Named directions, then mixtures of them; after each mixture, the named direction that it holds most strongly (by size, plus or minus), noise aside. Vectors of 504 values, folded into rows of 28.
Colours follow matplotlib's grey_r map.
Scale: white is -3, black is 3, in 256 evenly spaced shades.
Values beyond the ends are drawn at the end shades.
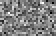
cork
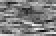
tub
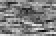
tub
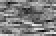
tub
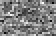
cork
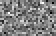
cork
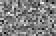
cork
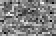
cork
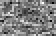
cork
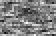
tub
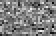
cork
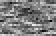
tub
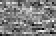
tub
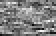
tub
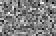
cork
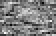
tub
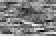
tub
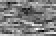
tub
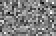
cork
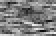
tub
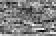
tub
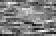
tub
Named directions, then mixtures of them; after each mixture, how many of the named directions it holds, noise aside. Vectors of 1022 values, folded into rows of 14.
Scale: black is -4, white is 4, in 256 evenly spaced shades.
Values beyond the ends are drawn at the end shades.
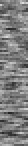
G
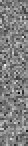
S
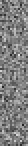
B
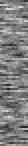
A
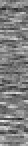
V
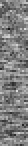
two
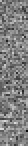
two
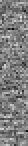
three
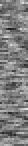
one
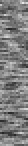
one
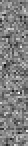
two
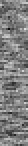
two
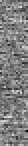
three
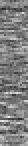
one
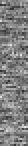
three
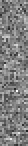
three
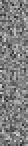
one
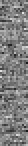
three
